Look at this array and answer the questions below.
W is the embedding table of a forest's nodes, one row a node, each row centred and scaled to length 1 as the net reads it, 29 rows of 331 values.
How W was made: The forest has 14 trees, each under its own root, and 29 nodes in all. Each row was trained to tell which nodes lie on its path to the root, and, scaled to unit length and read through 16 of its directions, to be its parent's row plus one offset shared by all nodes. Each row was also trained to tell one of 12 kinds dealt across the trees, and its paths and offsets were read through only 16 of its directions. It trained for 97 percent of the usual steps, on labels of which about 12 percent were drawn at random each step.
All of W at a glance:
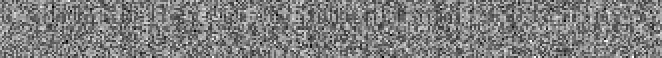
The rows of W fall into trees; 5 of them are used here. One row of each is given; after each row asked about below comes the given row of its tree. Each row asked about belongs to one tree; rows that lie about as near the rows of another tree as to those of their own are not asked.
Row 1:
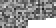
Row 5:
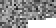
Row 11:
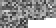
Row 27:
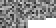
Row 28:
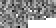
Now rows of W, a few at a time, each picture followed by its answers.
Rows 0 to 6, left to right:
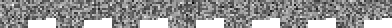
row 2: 27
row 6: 5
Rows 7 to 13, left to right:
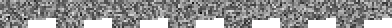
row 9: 11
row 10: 27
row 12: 1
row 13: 11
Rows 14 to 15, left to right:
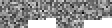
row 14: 11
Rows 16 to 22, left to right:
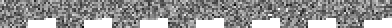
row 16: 27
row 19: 5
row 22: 27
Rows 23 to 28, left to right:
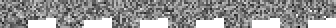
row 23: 11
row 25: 1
